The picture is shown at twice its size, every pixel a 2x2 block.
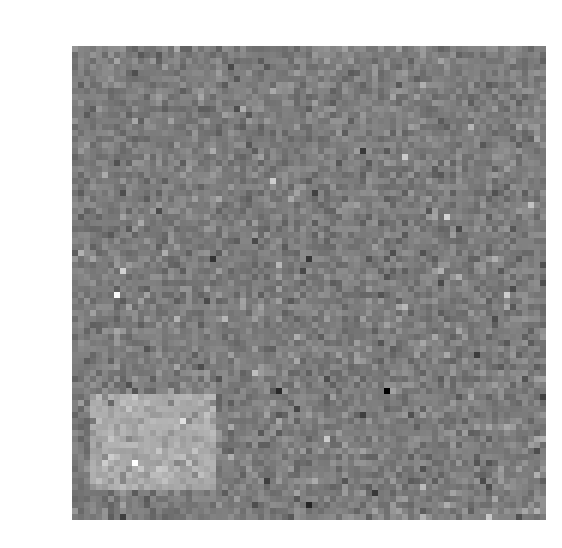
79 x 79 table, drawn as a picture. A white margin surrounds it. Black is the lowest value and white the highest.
Stripes: none. Average level on the scale: 50%. Mirror symmetry: none. Ninth with the highest average: bottom left. Odd patch: higher, in the bottom left.
